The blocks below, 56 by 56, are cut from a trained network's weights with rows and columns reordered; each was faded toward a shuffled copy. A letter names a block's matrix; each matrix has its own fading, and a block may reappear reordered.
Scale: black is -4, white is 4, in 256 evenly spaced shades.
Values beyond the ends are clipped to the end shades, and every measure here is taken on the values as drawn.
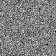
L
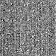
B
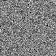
L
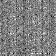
B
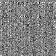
B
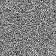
L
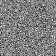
L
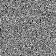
L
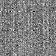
B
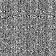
B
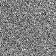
L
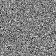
L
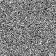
L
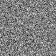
L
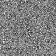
L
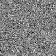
L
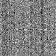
B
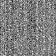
B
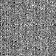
B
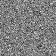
L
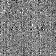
B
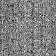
B
